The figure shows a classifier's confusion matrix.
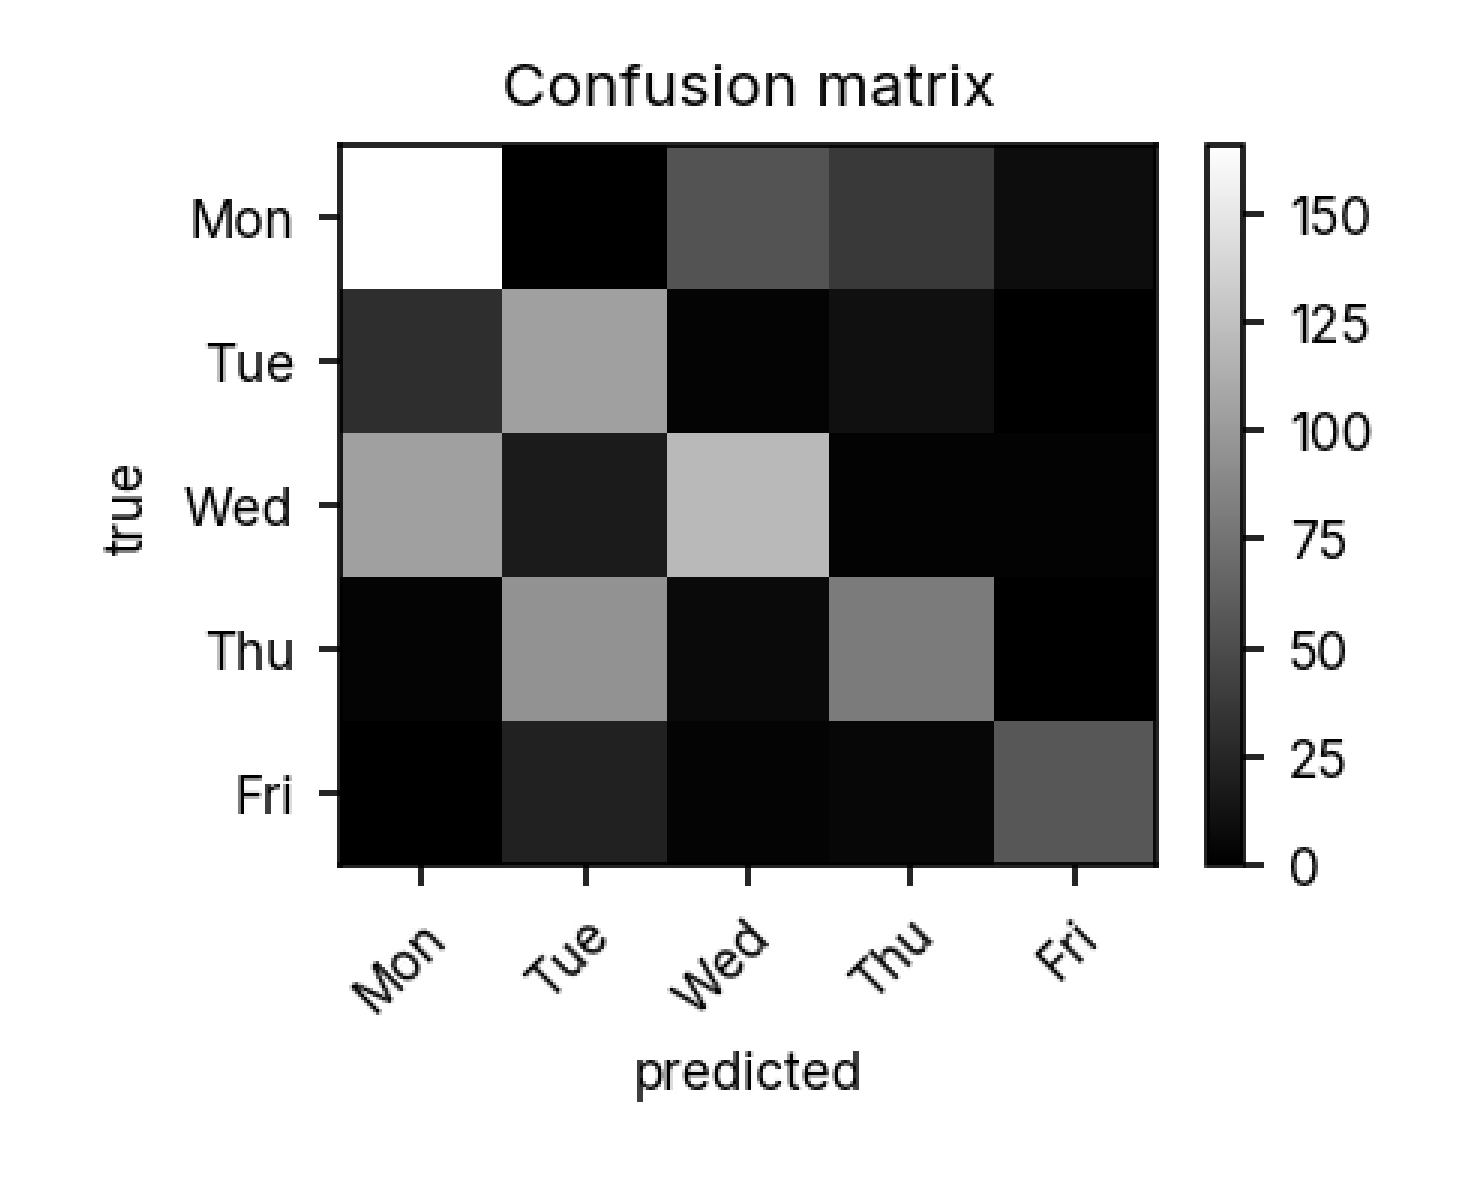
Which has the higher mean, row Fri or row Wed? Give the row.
Wed
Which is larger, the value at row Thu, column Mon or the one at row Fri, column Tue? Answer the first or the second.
the second
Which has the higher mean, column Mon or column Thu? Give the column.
Mon
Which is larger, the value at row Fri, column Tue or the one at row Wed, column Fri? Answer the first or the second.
the first
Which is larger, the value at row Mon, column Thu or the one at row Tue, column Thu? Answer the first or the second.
the first
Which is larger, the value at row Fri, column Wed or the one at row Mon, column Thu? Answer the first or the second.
the second
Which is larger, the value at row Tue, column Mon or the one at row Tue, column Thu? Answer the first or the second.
the first
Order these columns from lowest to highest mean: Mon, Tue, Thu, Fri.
Fri, Thu, Tue, Mon
